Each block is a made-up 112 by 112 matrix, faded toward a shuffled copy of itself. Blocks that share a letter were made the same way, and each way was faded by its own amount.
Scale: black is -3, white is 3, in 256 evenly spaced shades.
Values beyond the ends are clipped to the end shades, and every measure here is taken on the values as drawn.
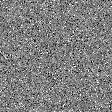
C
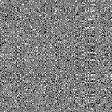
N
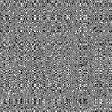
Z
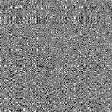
N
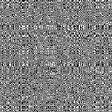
Z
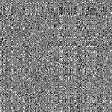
N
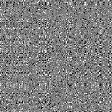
N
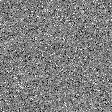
C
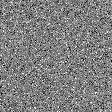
C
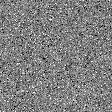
C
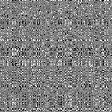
Z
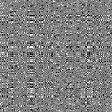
Z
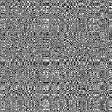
Z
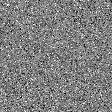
C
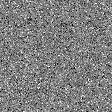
C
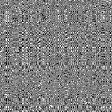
Z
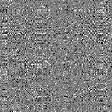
N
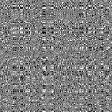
Z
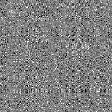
N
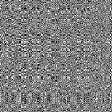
Z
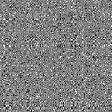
N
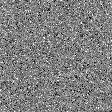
C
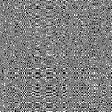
Z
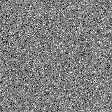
C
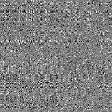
N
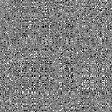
N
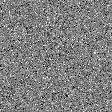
C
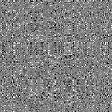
N
